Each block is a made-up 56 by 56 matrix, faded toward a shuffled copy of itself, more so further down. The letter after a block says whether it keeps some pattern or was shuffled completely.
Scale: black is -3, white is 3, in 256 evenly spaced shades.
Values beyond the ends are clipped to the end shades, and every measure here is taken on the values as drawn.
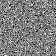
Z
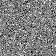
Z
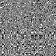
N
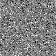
Z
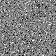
Z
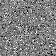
Z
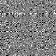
N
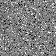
Z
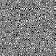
N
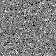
Z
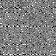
N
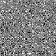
N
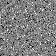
Z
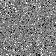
Z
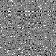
N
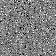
Z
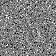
Z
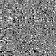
N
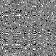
N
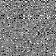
N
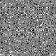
N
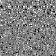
N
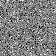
Z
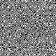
N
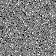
Z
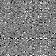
N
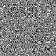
N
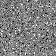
Z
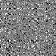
N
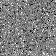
Z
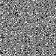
N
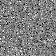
Z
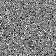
Z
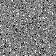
Z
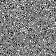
Z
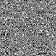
N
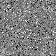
Z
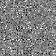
N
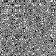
N
